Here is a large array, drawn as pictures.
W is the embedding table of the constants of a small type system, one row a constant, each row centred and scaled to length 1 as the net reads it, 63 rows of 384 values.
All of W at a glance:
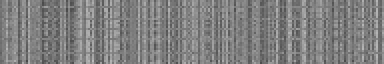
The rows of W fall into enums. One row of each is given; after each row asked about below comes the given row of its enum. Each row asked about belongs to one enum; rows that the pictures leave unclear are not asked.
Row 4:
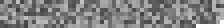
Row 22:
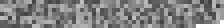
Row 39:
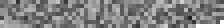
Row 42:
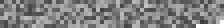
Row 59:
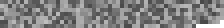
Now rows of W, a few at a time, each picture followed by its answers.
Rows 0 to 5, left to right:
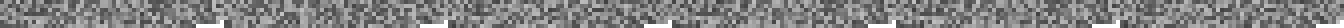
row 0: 4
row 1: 59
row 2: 42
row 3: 4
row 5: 42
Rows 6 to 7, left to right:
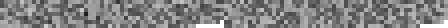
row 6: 39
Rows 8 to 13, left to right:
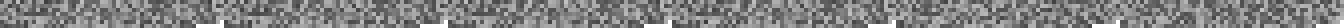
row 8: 4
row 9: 4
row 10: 4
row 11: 4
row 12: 42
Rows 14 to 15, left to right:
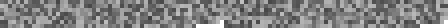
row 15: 4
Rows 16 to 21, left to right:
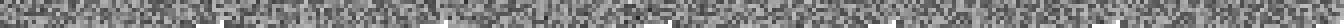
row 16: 4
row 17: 22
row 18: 39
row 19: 42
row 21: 59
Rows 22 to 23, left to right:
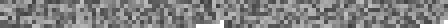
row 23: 42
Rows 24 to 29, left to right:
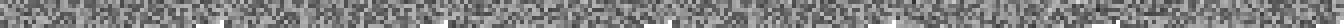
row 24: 59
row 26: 42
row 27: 59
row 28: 39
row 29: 4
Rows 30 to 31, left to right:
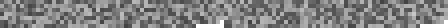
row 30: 42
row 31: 59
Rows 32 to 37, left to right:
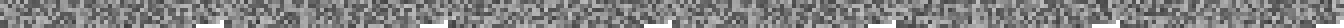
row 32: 59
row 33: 59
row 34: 42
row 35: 59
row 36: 22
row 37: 4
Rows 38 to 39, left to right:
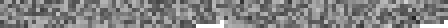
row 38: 4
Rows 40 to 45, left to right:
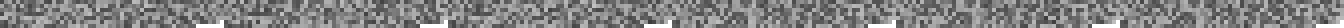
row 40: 42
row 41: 4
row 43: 59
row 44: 59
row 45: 59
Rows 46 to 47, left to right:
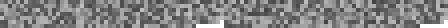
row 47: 4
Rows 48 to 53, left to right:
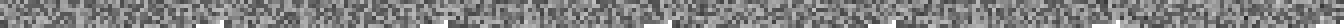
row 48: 59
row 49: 59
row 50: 22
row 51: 42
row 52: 22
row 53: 39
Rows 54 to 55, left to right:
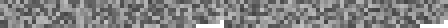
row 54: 59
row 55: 42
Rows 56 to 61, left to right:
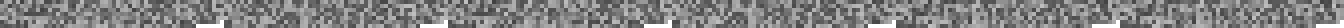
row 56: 4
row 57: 59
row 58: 4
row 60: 22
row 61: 22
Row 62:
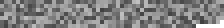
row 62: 42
